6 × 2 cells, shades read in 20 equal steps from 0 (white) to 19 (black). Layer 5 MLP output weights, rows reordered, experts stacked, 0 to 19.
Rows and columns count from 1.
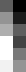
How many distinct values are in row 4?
2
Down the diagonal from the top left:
12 17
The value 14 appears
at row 4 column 2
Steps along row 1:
up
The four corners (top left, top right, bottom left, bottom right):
12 19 1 8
